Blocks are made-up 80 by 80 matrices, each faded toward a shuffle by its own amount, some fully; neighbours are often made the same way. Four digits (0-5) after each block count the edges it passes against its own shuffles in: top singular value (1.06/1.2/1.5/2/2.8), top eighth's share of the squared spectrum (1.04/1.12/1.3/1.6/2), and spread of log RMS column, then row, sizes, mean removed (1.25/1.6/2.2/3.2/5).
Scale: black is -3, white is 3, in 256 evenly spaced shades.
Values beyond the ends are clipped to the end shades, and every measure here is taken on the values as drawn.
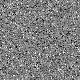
0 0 0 0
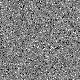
0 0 0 0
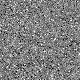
0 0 0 0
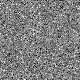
0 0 0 0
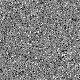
0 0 0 0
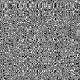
4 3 2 2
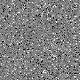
3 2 1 1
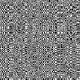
5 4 3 3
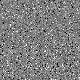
3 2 1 1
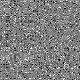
4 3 1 1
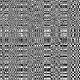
5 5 4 4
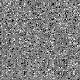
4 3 1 1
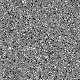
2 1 0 0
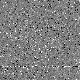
2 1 1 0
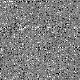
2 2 2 2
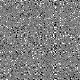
4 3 2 2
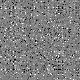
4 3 1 2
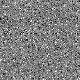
3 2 1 1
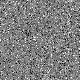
0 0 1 0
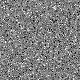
0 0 0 0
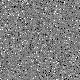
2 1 0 0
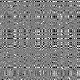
5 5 3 4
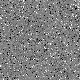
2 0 0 0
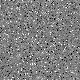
1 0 0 0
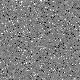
0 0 0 0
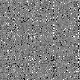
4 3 2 1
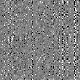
4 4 3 1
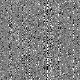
2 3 3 0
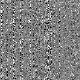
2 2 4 0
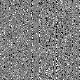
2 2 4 0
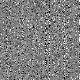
2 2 3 0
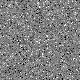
0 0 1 0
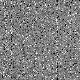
1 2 2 0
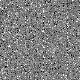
1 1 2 0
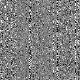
2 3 4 0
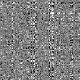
4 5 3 2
